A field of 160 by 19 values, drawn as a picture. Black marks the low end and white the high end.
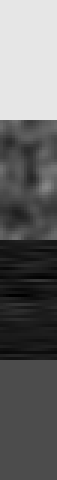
It is made of 4 by 1 panels. Panel 1,1: very high, flat. Panel 2,1: low, blotchy. Panel 3,1: very low, streaked across, faint in contrast. Panel 4,1: low, flat.
